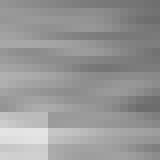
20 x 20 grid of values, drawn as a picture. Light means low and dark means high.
Mirror symmetry: none. Roughest part: bottom left. Odd patch: lower, in the bottom left. Slope: up to the top right. Ninth with the lowest average: bottom left.
